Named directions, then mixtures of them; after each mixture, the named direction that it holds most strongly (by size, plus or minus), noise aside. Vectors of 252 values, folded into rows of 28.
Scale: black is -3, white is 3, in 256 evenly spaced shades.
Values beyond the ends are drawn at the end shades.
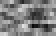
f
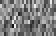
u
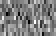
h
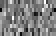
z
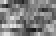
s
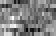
s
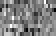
z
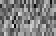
u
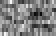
f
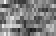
s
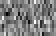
h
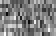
h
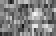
f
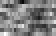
f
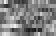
s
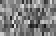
u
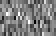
h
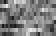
s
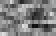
f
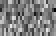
z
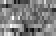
s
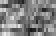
s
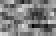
f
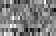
z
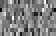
z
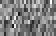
u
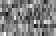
h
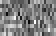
h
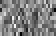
z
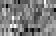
z
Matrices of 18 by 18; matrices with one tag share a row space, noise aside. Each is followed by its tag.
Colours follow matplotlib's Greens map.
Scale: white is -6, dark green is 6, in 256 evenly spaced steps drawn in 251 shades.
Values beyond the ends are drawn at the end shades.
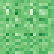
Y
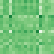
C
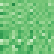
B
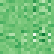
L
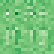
Y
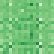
C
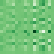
L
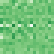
B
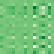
L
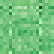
C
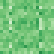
C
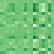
L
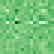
Y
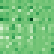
B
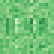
Y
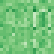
L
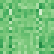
C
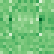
C
